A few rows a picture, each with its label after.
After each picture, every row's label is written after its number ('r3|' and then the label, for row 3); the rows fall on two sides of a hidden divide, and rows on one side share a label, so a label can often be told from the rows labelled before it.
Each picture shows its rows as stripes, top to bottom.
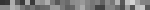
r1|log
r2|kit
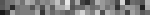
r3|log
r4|log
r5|log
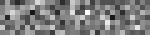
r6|log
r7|log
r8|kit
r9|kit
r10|log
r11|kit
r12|log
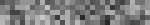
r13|log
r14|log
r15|log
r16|log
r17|log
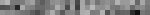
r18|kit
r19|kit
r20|kit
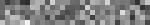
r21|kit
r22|log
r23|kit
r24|kit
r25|kit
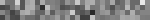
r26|kit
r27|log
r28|log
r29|log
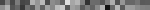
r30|log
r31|log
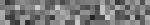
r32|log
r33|log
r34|kit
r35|log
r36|log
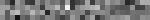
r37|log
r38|log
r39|kit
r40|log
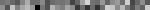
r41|kit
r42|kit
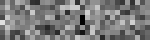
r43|kit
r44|log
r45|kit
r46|log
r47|log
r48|kit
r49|log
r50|log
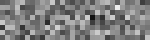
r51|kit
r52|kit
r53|log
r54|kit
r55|kit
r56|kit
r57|kit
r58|log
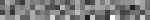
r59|log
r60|kit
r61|log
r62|kit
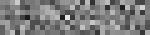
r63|log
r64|kit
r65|kit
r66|log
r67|kit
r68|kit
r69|log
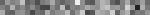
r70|kit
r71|kit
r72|kit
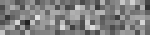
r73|log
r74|kit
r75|kit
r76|log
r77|kit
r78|kit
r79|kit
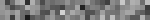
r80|log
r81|log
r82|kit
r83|kit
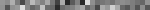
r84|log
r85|kit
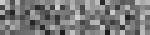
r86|kit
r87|log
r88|log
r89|log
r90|log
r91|kit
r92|log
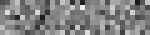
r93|log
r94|kit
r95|log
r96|log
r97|kit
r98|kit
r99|kit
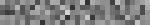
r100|kit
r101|log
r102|log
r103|kit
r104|kit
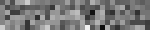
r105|log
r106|log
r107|log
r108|kit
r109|kit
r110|kit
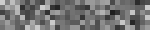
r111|kit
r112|log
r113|log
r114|log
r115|kit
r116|log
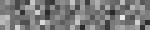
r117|log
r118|kit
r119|log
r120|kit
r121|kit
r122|log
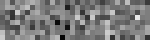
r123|kit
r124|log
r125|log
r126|log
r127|kit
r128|log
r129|kit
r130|kit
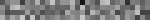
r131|log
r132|kit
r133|log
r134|kit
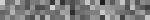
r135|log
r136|kit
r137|kit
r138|log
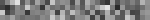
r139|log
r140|log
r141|kit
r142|kit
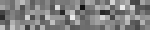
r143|kit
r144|log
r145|log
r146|log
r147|kit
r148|kit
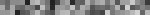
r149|log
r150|kit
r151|log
